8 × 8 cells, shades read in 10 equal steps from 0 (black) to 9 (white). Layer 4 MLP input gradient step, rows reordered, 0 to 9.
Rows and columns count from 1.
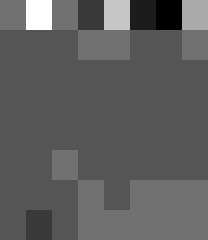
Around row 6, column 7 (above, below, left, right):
3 4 3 3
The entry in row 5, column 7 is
3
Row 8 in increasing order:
2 3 3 4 4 4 4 4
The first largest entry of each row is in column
2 4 1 1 1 3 4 4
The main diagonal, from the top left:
4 3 3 3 3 3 4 4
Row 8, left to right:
3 2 3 4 4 4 4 4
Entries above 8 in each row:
1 0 0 0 0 0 0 0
